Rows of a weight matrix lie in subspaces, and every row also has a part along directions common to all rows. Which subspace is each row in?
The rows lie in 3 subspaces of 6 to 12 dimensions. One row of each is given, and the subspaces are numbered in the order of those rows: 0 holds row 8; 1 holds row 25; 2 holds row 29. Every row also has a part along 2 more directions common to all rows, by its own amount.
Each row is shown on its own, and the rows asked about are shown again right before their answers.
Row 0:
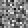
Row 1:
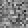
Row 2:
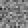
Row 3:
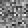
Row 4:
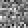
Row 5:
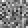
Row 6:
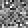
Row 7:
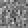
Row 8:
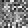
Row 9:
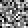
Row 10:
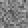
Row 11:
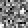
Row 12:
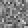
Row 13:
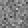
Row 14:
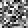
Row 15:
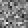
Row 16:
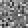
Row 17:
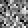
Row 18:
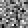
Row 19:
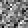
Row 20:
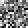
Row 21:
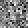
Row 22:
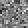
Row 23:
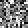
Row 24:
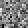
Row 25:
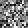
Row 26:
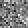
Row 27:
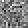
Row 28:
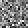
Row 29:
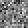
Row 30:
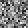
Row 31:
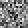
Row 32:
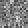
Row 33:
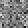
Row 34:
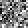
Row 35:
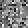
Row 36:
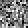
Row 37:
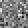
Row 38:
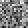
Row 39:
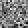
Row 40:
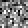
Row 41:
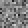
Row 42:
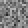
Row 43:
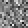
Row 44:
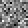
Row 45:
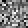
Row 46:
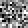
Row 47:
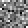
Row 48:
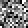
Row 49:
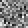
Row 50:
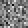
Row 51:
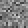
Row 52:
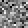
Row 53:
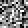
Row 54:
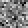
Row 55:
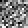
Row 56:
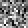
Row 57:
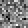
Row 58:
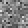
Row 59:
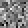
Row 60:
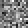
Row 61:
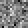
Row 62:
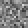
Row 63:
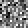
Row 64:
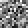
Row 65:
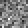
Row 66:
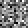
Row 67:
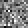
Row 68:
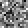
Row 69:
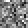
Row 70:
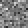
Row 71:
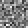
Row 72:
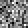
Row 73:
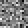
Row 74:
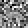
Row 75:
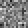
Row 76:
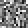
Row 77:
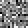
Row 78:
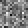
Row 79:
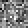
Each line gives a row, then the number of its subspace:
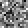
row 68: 2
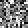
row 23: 0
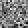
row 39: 0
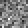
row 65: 2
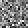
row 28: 1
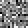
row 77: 1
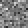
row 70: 2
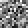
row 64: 1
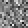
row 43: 1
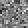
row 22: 2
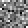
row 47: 1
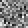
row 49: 2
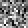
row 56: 1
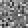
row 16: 2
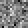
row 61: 2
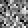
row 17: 2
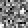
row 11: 1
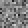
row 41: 1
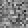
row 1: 1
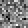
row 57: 2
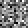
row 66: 1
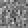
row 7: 0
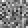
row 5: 2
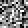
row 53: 0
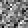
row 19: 2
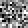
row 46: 2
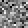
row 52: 0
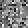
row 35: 1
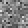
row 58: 2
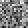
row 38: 0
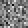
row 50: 1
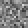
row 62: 2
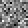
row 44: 2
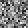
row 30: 2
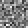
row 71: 1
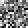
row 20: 1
